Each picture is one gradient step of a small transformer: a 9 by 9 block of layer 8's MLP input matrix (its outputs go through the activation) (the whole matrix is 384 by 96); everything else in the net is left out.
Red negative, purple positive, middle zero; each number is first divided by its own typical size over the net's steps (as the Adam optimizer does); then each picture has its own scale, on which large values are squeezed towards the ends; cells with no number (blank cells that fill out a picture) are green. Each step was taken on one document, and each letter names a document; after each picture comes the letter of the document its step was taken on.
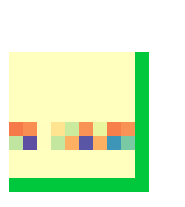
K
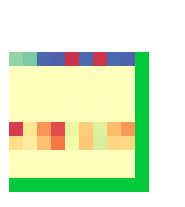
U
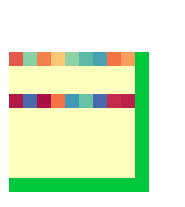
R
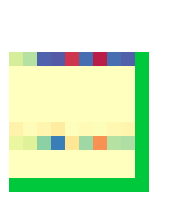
U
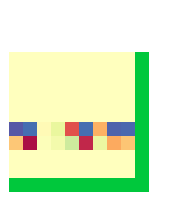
K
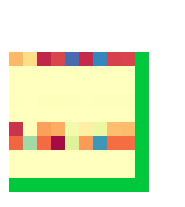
U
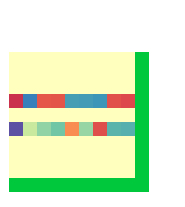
R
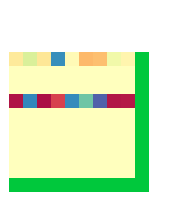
R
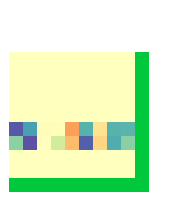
K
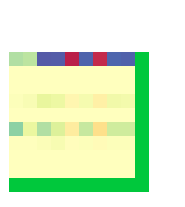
U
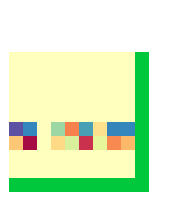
K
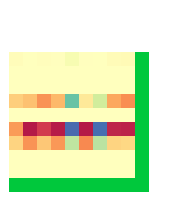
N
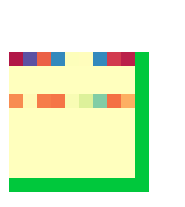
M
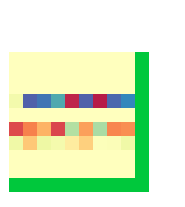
N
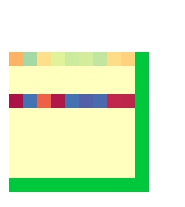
R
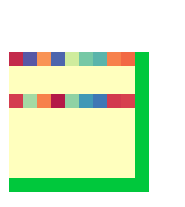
M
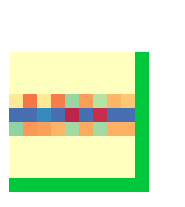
N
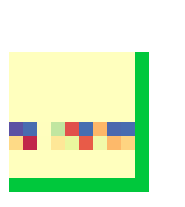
K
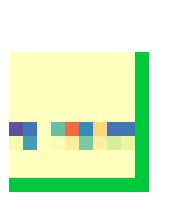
K
